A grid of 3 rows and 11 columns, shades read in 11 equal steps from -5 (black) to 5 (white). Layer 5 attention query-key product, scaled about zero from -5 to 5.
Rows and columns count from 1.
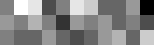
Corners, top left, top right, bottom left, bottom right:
0 -5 0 3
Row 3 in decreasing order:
3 2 1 1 0 -1 -1 -1 -1 -1 -2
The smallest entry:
-5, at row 1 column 11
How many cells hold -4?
0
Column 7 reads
3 0 -1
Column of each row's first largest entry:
2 3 11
